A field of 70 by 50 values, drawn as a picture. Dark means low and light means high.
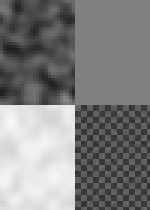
It is made of 2 by 2 panels. Panel 1,1: low, blotchy. Panel 1,2: middling, flat. Panel 2,1: very high, blotchy, faint in contrast. Panel 2,2: low, checkered.
